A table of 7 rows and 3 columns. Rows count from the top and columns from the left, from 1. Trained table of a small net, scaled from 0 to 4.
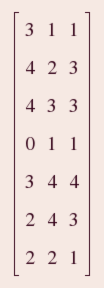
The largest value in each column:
4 4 4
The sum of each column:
18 17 16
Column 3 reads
1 3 3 1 4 3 1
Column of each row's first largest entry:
1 1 1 2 2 2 1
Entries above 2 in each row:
1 2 3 0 3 2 0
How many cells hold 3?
6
